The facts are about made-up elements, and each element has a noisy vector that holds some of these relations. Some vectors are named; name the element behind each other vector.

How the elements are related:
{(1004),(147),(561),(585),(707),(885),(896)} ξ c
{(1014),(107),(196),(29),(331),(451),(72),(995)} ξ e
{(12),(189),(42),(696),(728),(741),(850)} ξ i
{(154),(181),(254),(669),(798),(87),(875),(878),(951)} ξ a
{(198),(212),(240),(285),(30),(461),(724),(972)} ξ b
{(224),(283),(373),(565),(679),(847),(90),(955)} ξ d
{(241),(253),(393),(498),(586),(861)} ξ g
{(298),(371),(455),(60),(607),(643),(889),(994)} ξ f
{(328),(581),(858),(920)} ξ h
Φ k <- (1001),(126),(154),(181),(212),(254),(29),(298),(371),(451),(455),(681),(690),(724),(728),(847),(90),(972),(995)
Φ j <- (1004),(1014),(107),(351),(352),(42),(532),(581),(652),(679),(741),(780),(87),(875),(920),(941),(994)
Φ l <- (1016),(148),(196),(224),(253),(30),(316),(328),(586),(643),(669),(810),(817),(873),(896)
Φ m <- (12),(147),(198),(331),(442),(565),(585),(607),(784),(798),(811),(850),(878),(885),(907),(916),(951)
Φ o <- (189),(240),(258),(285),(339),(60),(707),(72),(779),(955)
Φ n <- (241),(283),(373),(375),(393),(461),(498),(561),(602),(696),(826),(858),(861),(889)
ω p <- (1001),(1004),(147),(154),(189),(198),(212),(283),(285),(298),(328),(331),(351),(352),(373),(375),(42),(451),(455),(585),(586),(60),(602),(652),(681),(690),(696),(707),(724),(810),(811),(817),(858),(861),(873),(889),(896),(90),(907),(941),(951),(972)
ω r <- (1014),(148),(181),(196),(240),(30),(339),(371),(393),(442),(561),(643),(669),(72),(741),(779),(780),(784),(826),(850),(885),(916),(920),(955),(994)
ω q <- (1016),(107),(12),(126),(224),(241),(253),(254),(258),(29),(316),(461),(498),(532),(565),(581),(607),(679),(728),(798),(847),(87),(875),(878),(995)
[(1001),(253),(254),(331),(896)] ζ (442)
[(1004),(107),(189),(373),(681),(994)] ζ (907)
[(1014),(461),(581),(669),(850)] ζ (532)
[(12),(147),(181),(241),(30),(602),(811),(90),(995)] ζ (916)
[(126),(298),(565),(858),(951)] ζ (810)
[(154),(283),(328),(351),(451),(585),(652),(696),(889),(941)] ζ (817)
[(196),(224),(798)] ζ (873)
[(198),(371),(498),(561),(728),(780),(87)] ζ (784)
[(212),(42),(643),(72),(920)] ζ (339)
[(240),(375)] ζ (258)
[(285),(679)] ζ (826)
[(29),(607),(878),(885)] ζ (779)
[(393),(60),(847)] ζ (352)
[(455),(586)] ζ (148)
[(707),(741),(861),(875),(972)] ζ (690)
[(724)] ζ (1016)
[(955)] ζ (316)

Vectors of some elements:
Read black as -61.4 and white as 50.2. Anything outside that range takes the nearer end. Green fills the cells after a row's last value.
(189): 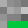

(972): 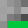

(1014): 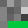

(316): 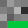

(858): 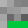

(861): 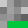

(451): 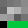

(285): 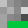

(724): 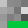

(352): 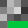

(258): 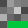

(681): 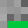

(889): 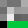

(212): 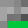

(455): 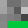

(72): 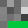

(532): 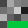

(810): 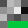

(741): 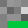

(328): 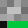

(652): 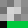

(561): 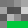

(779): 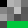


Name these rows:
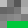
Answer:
(498)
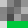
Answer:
(12)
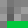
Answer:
(126)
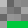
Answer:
(896)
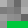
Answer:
(461)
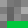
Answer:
(728)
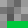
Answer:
(581)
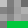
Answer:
(847)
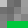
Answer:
(253)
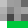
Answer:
(811)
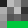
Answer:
(916)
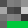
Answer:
(371)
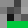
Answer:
(995)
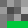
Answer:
(196)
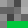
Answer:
(107)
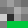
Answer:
(254)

